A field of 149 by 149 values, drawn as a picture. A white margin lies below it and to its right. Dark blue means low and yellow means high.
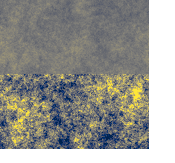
Seam: horizontal, 50% of the way down, the top part calmer. Mirror symmetry: none. Grain: blotchy. Slope: none. Stripes: none.
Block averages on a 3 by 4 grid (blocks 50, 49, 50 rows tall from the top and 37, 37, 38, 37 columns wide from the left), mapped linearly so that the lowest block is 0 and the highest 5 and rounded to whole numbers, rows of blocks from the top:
3 2 2 2 / 3 1 3 5 / 5 0 1 2
